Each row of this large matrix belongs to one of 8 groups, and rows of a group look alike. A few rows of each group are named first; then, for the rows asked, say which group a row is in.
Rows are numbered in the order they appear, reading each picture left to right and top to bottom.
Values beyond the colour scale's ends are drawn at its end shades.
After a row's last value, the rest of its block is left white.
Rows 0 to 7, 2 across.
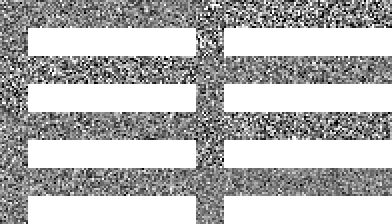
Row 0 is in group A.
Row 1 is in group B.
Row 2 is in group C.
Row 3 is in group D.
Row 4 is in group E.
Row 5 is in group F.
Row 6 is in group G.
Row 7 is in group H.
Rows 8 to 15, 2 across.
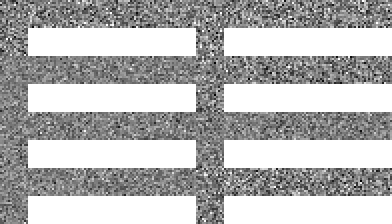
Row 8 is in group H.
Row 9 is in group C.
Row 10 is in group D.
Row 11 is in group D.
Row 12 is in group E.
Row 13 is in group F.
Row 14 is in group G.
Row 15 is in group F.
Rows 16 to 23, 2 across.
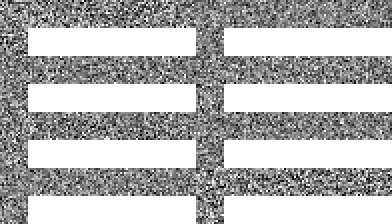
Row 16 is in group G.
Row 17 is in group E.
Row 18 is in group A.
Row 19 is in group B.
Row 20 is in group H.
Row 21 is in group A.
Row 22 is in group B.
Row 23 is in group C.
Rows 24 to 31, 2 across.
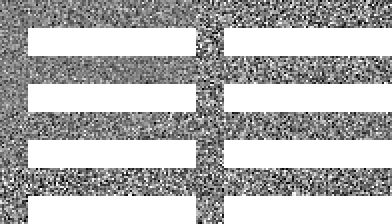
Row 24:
D
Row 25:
E
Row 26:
H
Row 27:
D
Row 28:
E
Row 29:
D
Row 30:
A
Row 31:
F
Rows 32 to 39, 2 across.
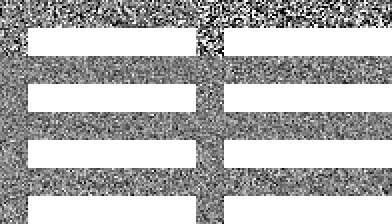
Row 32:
D
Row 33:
A
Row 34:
B
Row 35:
H
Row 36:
B
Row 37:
B
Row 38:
B
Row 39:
A
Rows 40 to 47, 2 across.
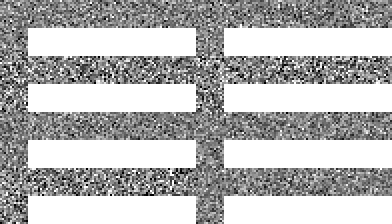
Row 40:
C
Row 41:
H
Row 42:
F
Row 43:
G
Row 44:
F
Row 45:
E
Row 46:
E
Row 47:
D
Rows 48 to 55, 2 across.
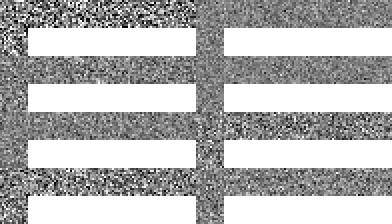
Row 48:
B
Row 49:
D
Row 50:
F
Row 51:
F
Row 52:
D
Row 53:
H
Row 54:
B
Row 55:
C
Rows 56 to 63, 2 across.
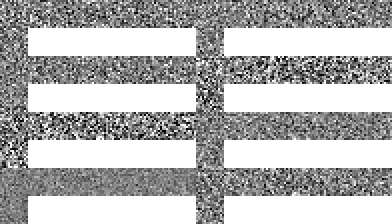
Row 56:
H
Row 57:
D
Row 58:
H
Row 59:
G
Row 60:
F
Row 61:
F
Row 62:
A
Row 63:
F
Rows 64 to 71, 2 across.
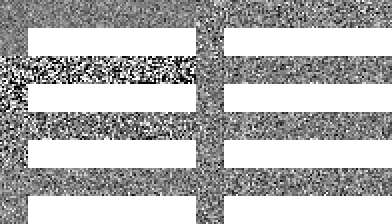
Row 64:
F
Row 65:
C
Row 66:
E
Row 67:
A
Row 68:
H
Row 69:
A
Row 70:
B
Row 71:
A
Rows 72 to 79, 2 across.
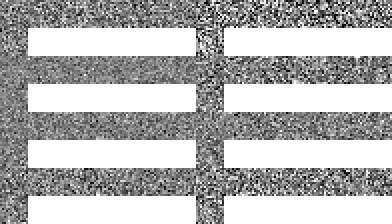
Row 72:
B
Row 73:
B
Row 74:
E
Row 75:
F
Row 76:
F
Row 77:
E
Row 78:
F
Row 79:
B
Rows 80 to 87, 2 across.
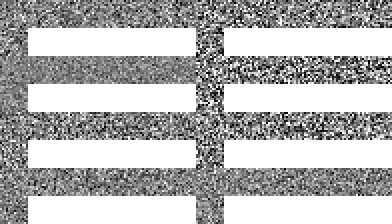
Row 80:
E
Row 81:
E
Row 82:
D
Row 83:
C
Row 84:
B
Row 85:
G
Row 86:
G
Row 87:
C
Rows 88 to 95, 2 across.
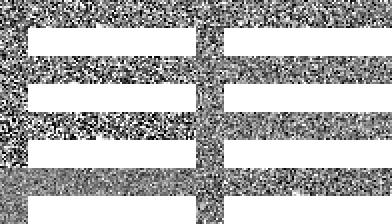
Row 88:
F
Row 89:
D
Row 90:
D
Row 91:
B
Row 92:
F
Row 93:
G
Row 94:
G
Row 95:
F
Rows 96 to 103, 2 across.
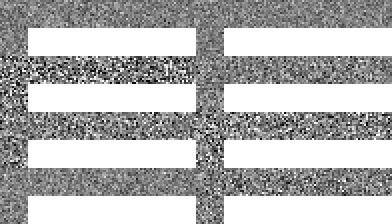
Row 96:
F
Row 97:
A
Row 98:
H
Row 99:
D
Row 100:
D
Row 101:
C
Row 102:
D
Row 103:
H
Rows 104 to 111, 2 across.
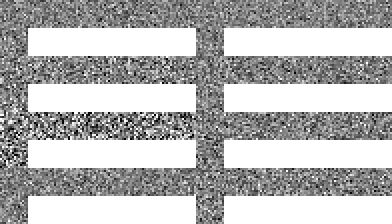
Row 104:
B
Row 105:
C
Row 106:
C
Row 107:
H
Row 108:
G
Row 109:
E
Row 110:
F
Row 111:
B
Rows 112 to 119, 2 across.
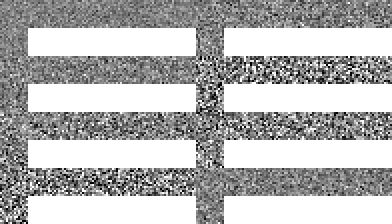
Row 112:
H
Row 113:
B
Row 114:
C
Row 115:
D
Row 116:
G
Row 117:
H
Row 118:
H
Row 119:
A
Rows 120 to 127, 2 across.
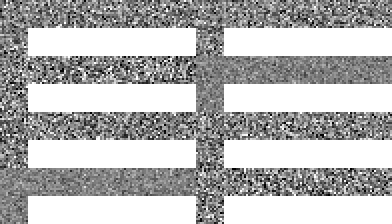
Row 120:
D
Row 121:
D
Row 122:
E
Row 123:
F
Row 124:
F
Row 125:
D
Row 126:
E
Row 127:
D
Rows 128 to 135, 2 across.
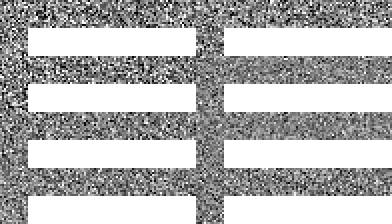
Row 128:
H
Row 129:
G
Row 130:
A
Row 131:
C
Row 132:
A
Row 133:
G
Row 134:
B
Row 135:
F
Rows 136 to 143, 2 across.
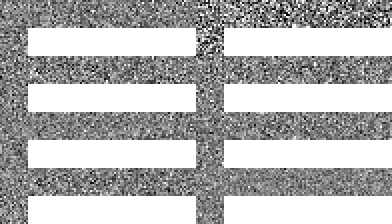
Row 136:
D
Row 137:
F
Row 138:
H
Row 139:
H
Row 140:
E
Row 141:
F
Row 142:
H
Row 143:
C
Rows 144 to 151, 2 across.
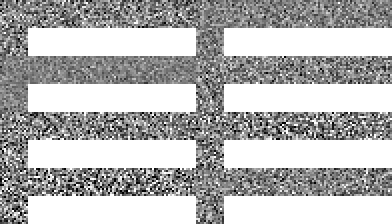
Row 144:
E
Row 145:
D
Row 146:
D
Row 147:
C
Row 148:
B
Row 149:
D
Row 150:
D
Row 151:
E
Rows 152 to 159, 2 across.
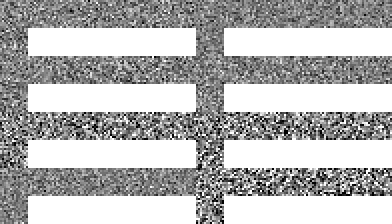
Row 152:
C
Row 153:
A
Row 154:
D
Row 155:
B
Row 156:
D
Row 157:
F
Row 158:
A
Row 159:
E
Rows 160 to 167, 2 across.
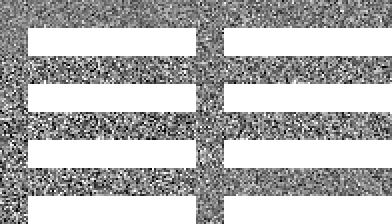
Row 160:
H
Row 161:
A
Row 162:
H
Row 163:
F
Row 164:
F
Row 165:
B
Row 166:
D
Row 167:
A
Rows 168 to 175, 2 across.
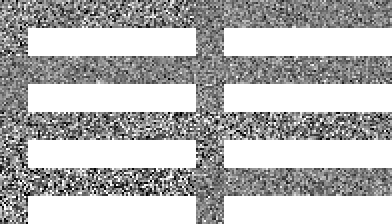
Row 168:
E
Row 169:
F
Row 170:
F
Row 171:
B
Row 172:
E
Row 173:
G
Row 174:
B
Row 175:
F
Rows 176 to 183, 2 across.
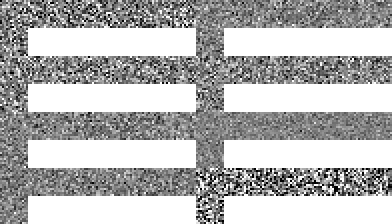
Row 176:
H
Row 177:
G
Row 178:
C
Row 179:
G
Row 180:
G
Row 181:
C
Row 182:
F
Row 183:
A
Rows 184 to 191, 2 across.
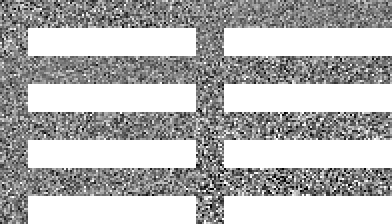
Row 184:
B
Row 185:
C
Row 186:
C
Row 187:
F
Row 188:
G
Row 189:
G
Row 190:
E
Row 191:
F
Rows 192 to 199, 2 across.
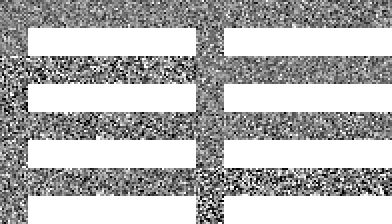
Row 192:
B
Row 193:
F
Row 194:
A
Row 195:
E
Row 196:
F
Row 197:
D
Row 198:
F
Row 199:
A
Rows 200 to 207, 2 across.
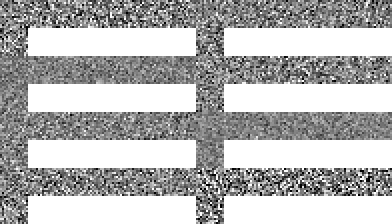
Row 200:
B
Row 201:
E
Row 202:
F
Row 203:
G
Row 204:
E
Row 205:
D
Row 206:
B
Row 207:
C
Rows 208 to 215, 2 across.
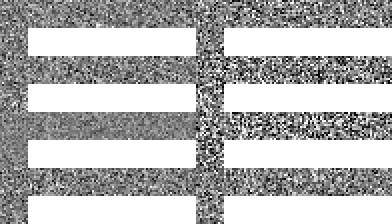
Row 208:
F
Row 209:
A
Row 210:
D
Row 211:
B
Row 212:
A
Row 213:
D
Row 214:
A
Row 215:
D
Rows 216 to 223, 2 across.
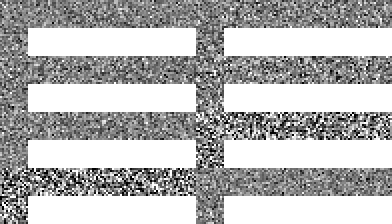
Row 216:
D
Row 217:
A
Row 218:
A
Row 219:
C
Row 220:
A
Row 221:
G
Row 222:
B
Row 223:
C
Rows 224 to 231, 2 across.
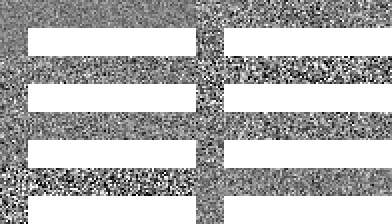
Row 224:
A
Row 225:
G
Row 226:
C
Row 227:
D
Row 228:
C
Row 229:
D
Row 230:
H
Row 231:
G
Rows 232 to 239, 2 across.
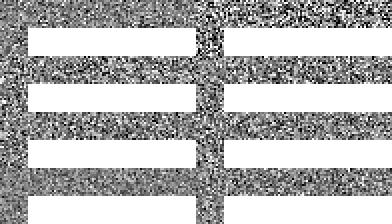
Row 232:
E
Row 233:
C
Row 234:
C
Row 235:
D
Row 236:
D
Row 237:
C
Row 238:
D
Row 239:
H
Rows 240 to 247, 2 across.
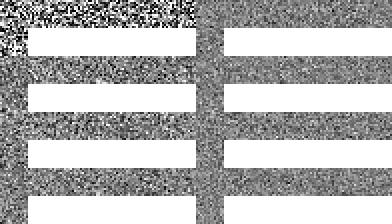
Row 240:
C
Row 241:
D
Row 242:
F
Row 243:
C
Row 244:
G
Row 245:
B
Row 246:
F
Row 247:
H
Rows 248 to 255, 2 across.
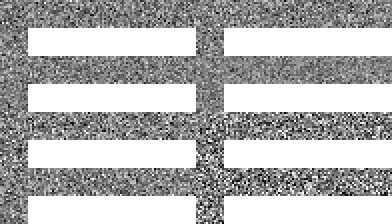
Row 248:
F
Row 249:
C
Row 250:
A
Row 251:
G
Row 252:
C
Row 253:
C
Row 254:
D
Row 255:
H
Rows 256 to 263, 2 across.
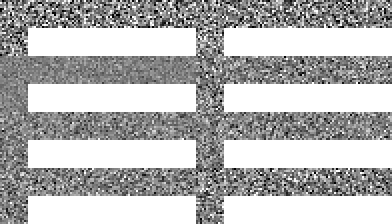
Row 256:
E
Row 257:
B
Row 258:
B
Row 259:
C
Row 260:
G
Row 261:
G
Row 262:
G
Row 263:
D
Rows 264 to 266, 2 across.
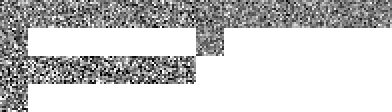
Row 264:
C
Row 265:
F
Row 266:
F
